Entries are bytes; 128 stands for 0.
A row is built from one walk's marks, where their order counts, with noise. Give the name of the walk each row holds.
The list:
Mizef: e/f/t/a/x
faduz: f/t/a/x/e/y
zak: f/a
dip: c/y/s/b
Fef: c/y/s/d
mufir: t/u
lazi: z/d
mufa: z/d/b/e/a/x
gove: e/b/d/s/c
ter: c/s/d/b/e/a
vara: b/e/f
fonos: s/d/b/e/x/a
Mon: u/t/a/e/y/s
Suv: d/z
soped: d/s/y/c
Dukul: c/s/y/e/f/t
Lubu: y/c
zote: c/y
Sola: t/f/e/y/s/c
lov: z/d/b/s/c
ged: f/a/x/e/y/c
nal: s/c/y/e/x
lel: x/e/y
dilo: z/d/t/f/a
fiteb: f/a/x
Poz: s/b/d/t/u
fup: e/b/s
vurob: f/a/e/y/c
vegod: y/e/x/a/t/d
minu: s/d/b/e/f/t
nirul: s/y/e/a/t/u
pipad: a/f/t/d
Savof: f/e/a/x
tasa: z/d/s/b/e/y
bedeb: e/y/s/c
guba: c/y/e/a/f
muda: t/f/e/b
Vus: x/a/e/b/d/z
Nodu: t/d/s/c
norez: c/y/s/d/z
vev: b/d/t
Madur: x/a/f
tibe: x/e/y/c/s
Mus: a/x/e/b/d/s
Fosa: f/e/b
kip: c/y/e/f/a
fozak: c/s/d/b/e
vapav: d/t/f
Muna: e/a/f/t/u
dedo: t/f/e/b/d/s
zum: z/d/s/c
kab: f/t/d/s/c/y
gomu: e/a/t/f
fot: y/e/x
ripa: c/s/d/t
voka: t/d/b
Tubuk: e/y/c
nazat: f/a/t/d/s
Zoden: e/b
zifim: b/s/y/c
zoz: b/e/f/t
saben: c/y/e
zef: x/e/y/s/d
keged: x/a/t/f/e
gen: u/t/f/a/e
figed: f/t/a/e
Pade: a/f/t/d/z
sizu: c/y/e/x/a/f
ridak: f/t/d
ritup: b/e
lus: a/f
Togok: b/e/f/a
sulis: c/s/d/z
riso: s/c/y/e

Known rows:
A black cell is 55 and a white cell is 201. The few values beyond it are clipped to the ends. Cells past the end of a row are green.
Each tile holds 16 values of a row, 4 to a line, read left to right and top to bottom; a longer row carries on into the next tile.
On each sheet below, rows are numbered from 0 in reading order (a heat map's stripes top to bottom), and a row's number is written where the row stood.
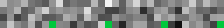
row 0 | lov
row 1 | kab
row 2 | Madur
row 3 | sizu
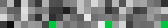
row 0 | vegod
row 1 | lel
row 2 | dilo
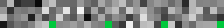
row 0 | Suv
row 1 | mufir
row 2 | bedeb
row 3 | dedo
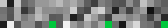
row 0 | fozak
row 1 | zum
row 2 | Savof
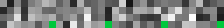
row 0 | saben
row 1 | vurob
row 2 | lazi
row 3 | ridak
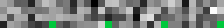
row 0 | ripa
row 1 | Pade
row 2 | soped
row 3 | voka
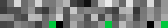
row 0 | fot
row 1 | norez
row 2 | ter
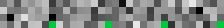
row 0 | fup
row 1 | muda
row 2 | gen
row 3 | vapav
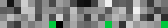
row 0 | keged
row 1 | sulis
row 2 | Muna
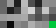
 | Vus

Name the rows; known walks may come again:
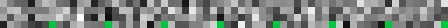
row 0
ripa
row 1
pipad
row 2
zifim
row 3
nazat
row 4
bedeb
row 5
Mon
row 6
zoz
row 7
kab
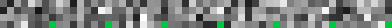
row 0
fiteb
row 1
voka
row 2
Tubuk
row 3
vev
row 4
riso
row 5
Nodu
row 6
lel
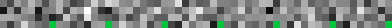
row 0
Mizef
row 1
zote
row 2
lov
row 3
zef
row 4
kip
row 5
Sola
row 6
nirul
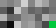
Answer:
sizu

